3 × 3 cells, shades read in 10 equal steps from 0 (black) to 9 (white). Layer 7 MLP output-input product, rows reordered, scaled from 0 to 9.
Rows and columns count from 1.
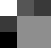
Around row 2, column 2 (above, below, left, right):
3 5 2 5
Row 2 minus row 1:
-7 2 3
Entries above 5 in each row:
1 0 0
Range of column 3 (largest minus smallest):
3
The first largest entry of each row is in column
1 2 2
